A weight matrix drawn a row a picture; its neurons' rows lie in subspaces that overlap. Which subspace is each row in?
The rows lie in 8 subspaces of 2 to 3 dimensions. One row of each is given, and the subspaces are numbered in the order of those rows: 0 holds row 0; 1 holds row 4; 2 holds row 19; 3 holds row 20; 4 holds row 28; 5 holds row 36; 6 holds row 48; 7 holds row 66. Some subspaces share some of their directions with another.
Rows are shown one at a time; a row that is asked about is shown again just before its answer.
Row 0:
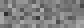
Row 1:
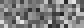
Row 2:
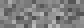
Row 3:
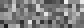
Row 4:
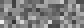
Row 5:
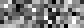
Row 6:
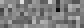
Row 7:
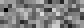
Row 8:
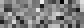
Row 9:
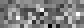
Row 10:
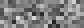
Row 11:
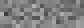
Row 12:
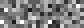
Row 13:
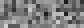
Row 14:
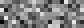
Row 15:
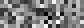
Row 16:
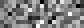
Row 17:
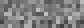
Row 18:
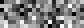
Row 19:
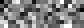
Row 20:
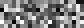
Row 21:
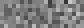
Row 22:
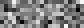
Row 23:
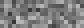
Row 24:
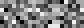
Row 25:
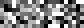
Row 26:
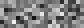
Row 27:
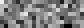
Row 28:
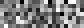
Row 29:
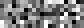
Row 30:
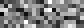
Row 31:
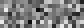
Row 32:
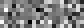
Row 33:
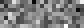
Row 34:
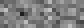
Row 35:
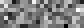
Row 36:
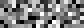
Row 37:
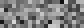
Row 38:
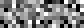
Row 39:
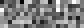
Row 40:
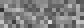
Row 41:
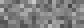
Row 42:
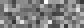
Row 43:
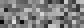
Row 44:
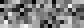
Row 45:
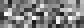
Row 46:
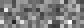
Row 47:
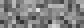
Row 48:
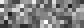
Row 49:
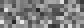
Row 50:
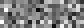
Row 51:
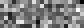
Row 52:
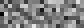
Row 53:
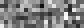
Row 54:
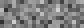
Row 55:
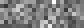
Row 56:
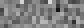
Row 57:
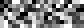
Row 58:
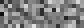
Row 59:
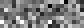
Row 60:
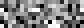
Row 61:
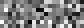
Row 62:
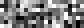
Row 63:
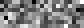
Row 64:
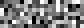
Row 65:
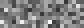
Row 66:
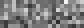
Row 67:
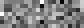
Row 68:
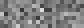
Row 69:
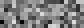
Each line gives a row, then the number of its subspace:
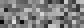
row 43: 1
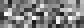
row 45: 0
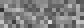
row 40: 3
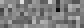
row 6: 4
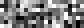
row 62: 1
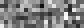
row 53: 1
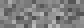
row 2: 0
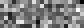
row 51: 2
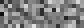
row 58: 3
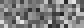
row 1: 4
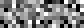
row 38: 7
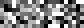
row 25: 2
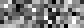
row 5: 6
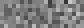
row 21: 4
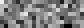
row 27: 2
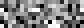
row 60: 1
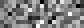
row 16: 5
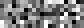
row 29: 1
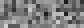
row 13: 7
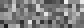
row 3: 7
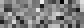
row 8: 5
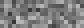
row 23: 1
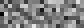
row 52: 3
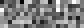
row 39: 4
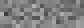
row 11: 0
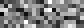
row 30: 3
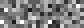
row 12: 5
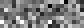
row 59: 7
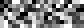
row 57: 2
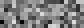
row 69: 1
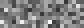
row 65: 5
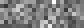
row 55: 6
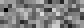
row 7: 3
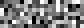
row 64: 4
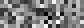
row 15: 3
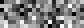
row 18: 6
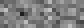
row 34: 3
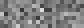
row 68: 0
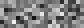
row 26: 0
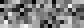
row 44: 6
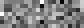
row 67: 5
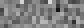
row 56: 4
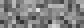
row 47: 1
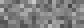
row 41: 6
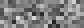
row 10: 0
